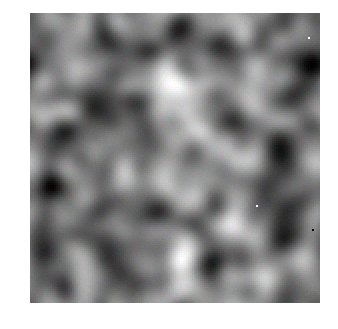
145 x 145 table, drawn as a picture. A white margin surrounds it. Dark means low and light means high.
Odd rows or columns: none. Lone odd cells: 3, 2 higher and 1 lower than their neighbours. Slope: none. Grain: smooth. Average level on the scale: 50%. Seam: none.
